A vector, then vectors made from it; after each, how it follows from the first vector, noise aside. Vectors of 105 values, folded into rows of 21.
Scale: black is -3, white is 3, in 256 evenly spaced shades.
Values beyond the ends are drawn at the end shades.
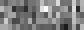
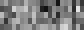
negated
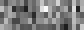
copied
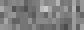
shrunk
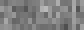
shrunk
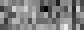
negated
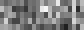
copied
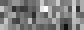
copied
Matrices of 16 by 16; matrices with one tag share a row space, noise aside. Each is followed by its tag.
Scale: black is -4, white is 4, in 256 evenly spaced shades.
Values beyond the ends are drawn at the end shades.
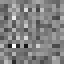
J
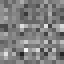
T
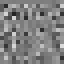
J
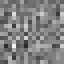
J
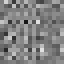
J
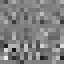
J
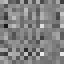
J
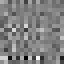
J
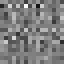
J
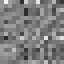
T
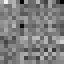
T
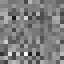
J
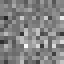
T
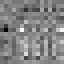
T
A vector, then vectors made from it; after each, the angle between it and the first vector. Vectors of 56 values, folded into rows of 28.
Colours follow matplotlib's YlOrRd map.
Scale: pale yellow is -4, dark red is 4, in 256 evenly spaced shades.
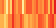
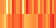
nearly parallel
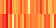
partly opposed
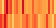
nearly opposite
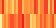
partly aligned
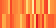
orthogonal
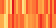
nearly parallel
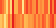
nearly parallel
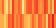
nearly parallel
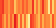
orthogonal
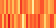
orthogonal
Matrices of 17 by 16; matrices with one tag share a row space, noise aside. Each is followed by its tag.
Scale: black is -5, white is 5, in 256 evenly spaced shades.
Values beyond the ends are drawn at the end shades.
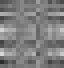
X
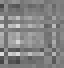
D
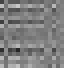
D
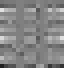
X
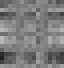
X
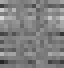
X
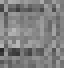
D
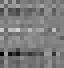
D
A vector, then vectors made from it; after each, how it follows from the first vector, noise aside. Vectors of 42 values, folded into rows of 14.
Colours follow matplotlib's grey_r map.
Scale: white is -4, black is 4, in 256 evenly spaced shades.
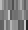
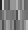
reversed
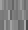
shrunk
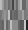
copied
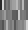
reversed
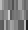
copied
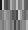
reversed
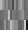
copied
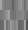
shrunk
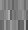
shrunk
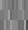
shrunk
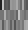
reversed
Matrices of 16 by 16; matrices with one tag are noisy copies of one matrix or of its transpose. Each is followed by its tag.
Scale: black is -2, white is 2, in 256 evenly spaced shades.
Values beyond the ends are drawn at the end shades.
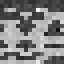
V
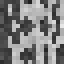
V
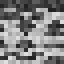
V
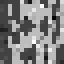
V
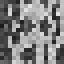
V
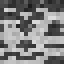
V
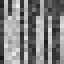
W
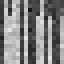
W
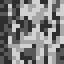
V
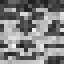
V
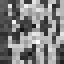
V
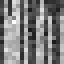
W
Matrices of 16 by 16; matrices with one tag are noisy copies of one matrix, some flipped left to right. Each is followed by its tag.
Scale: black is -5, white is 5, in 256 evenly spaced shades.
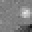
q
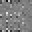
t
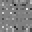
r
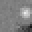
q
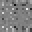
r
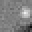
q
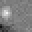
q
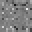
r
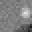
q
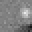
q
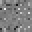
r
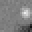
q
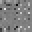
r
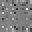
r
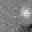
q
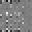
t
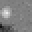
q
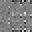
t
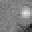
q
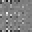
t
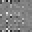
t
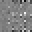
t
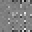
t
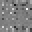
r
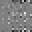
t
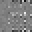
t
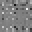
r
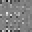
t
